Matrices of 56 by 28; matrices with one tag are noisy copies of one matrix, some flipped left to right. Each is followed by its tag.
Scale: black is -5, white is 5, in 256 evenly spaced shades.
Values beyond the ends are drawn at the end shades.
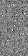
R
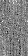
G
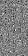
R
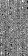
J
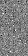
R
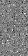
R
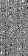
J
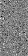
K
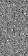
R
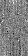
G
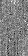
G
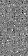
R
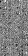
J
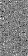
K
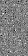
R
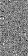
K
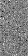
K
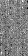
J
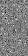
R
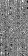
J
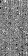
J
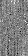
G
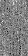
G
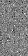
R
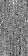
G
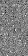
R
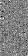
K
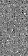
R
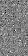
R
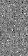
R
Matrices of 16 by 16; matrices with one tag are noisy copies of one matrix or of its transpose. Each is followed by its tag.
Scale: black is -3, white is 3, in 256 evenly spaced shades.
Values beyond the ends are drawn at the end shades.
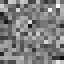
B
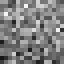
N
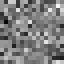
B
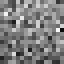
N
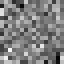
B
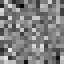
B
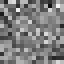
B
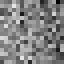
N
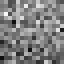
N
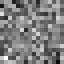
B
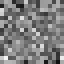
B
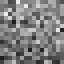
N
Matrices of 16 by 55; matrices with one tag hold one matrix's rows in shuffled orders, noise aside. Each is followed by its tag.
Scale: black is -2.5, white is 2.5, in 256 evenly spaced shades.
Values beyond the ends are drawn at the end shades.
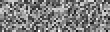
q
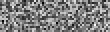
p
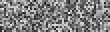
q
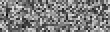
p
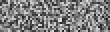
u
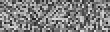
q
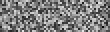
u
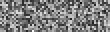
p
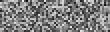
q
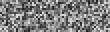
p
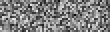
u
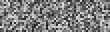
q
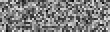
p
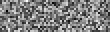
u
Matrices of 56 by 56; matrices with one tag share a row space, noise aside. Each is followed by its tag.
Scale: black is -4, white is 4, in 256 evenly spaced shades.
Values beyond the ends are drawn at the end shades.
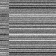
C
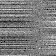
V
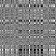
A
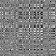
A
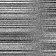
V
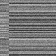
C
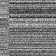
C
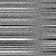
V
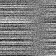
V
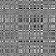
A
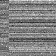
C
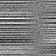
V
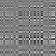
A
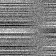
V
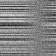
V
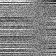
V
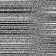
V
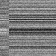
C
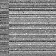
C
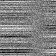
V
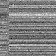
C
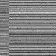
C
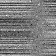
V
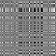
A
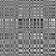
A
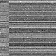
C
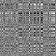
A
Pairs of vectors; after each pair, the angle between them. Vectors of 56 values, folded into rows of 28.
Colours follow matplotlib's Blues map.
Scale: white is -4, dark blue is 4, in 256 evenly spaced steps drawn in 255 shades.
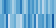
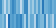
nearly opposite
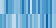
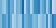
partly aligned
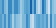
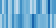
nearly opposite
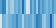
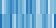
partly opposed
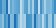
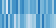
partly opposed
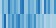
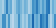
orthogonal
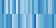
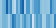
partly opposed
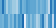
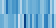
nearly opposite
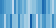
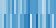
nearly opposite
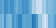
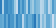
partly aligned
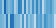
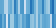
partly opposed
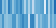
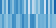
nearly parallel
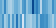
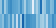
nearly opposite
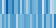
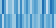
nearly opposite
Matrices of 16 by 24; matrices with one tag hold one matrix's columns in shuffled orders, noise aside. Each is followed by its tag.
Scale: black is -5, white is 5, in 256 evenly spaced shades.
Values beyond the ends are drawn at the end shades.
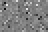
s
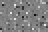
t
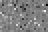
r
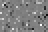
t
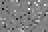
s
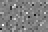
t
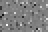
t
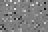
s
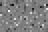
r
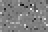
r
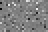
s
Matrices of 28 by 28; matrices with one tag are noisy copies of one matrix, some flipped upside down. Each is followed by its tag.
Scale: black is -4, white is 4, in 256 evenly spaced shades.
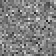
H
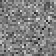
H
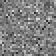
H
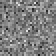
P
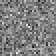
P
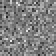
P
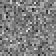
P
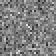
P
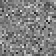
H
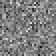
P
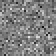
H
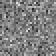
P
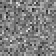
P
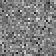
H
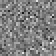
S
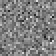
S
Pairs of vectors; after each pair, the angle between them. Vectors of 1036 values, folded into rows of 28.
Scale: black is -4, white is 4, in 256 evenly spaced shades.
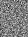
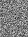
partly opposed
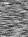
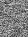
partly opposed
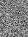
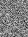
nearly parallel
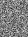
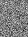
partly opposed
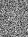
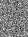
partly opposed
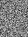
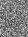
nearly opposite
